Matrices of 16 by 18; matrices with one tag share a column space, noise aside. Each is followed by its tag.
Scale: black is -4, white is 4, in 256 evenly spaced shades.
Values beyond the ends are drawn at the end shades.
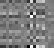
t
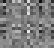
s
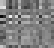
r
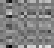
t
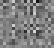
s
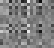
s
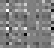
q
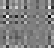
r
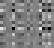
q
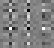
q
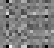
t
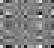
t
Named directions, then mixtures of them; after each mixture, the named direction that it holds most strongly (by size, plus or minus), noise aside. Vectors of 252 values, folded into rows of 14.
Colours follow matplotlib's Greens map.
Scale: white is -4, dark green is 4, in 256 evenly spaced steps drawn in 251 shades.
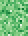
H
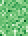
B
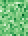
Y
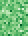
H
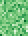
B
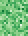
H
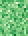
Y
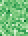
B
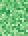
H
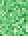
B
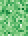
H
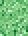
B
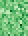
H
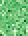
B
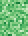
H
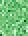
B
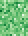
Y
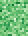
Y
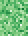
H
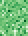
B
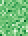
B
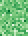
B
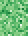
H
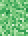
H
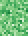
H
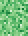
H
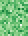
H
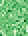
B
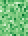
Y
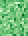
Y
